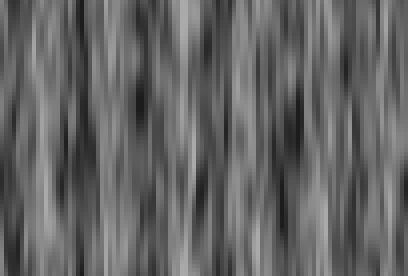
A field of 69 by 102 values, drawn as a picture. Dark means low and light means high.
Grain: streaks running down. Stripes: upright, repeating 6 times. Slope: none. Average level on the scale: 40%.
